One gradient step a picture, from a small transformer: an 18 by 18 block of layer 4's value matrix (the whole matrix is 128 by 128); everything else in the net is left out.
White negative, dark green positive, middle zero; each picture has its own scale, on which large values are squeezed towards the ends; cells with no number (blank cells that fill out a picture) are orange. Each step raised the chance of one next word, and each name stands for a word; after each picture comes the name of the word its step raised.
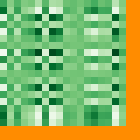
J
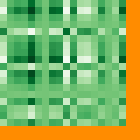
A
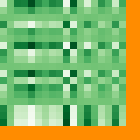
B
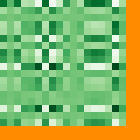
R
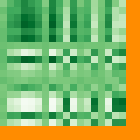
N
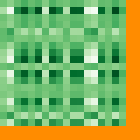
A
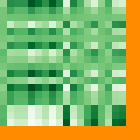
B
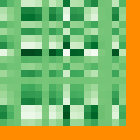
J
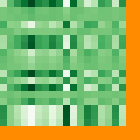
B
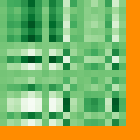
N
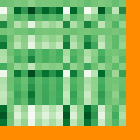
B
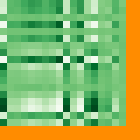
N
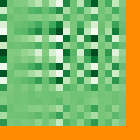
R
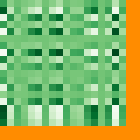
J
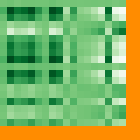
A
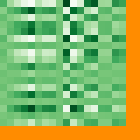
R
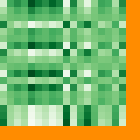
B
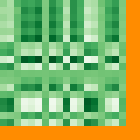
N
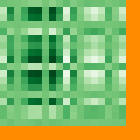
A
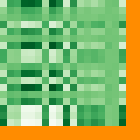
B
